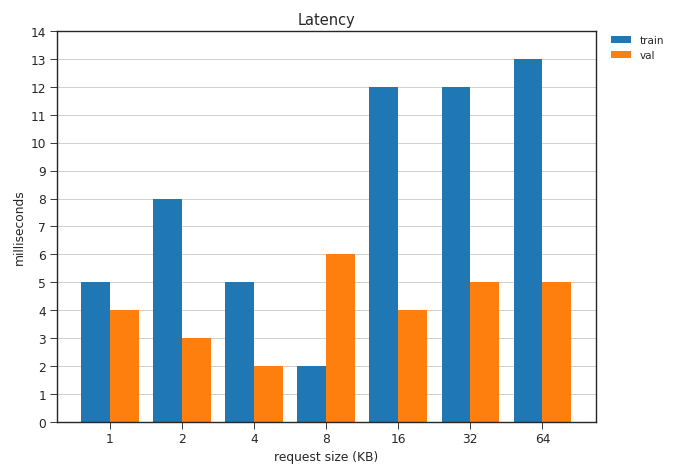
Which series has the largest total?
train
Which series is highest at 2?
train
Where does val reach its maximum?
8
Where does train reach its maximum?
64
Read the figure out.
Title: Latency
x-axis: request size (KB), ticks 1 2 4 8 16 32 64
y-axis: milliseconds, ticks 0 1 2 3 4 5 6 7 8 9 10 11 12 13 14
Legend: train, val
Values:
train: 5 8 5 2 12 12 13
val: 4 3 2 6 4 5 5
